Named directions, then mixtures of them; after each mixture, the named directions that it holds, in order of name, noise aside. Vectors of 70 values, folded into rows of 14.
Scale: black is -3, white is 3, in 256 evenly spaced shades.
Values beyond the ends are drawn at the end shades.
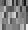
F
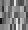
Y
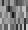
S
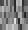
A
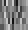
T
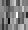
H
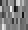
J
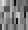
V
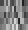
A, Y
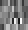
A, T, Y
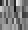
A, J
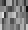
F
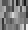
F, H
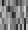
S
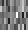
H, J, S
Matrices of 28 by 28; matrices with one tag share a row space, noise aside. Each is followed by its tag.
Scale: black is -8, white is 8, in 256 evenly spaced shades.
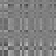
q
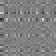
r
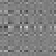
q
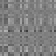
q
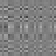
q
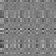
r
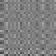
r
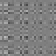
q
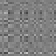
q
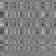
r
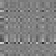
r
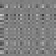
r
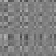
q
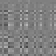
q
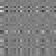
r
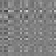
q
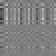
r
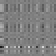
r
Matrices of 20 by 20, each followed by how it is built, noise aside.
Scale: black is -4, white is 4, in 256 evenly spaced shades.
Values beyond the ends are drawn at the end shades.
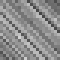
Toeplitz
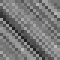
Toeplitz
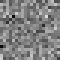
noise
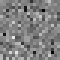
noise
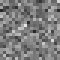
noise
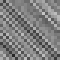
Toeplitz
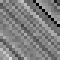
Toeplitz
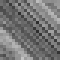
Toeplitz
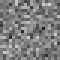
noise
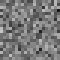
noise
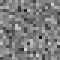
noise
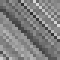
Toeplitz
